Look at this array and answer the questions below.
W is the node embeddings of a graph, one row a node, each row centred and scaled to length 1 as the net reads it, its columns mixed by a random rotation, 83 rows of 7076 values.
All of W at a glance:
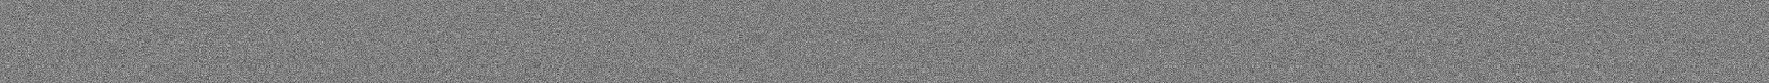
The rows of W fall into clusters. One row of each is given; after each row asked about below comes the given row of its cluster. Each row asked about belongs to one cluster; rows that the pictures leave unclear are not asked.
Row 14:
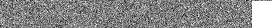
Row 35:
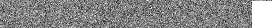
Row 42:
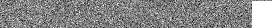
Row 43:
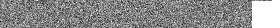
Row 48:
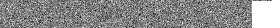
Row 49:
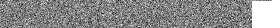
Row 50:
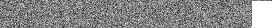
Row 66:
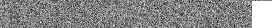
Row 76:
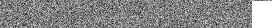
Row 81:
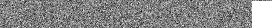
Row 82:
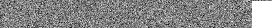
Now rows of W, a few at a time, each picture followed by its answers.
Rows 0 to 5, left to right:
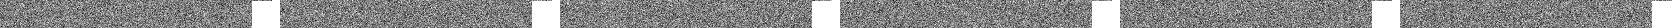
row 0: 50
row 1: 35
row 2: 49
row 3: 66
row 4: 43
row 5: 81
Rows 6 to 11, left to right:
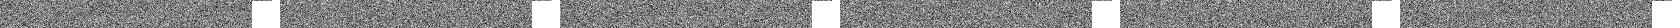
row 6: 76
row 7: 49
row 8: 76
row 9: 81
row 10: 49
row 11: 76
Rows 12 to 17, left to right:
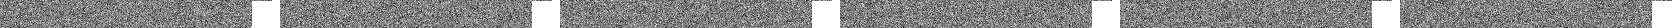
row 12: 50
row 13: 81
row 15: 50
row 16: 48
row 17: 43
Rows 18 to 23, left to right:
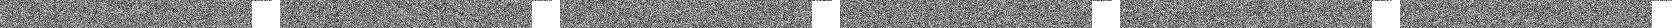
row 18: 14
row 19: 66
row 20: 43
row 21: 82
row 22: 76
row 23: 35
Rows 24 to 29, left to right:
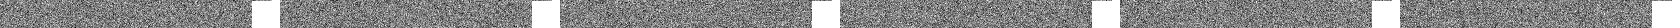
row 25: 66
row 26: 43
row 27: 35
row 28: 14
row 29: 50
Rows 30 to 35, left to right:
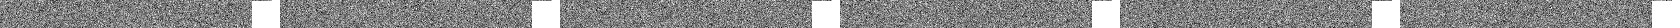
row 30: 66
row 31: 48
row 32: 48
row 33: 14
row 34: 82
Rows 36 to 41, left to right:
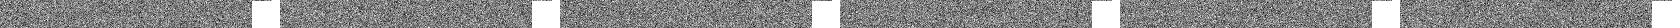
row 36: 76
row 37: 35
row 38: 50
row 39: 35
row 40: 35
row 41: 42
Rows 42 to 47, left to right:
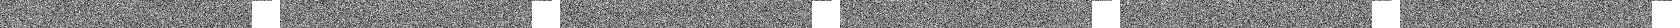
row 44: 76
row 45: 14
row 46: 49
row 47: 43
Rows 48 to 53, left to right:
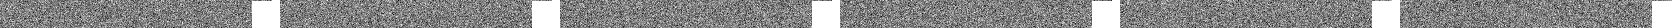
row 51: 50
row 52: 49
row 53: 66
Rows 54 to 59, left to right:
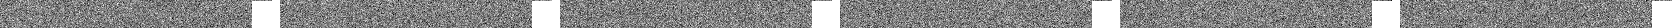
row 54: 42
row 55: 49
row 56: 50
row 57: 82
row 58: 50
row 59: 14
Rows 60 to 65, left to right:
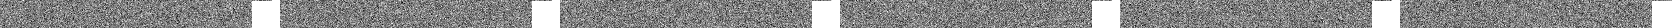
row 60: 81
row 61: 43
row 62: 66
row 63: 14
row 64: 76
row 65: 66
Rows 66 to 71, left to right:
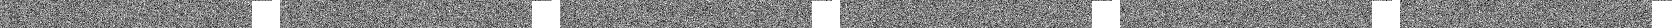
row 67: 66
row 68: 35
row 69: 82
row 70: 35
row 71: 42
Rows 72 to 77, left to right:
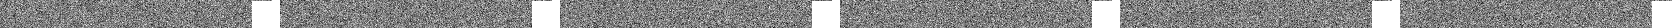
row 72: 48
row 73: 14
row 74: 82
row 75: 14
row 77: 81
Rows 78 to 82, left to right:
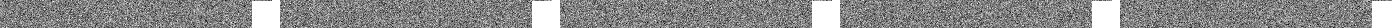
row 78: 50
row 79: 76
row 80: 35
